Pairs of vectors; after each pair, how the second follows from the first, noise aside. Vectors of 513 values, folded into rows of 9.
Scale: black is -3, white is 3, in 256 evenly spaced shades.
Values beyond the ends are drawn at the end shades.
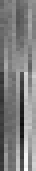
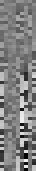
sign-scrambled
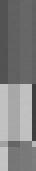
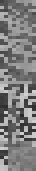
sign-scrambled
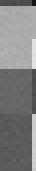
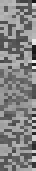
sign-scrambled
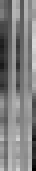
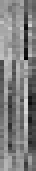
wrapped around
